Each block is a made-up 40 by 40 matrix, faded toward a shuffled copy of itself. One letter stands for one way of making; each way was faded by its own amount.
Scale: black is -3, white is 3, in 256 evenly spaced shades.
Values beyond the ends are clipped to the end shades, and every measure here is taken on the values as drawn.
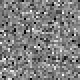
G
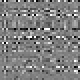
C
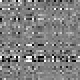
C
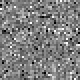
G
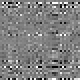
C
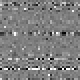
C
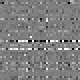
C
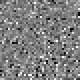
G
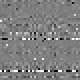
C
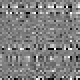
C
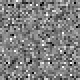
G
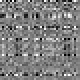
C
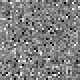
G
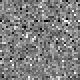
G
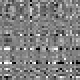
C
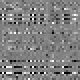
C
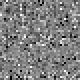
G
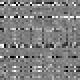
C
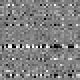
C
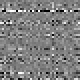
C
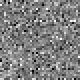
G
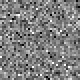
G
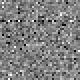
G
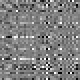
C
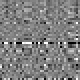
C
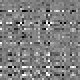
C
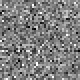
G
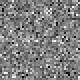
G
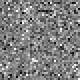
G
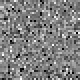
G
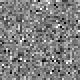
G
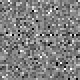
G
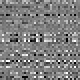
C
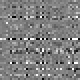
C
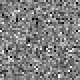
G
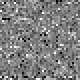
G
